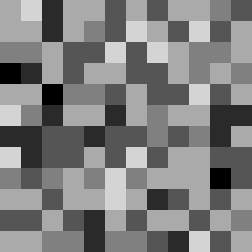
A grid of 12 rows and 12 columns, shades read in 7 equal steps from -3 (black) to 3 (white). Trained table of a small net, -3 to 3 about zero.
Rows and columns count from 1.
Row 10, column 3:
-1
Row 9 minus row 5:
-1 -2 3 1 0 3 -1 2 2 -1 -2 -2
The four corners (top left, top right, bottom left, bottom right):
1 -1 1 1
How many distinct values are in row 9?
5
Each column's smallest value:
-3 -2 -3 -1 -2 -2 -1 -2 -2 -1 -3 -2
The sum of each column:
3 -2 -9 0 -2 1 4 -2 1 10 -10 1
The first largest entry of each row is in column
2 7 6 3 10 1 12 1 6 6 3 10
